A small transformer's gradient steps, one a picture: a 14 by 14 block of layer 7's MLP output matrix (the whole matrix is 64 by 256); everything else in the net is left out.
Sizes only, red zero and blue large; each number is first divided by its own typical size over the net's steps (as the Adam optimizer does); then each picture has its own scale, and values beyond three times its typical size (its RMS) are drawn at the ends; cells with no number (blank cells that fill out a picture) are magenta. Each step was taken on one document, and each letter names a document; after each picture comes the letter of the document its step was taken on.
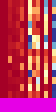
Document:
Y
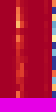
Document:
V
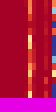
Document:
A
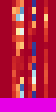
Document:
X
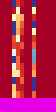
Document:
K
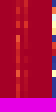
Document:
V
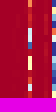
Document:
A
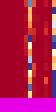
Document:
A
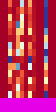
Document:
Y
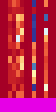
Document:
X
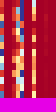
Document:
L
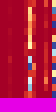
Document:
A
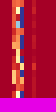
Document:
L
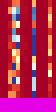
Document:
K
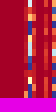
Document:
A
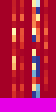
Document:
X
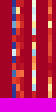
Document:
K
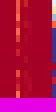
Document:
V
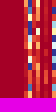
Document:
A
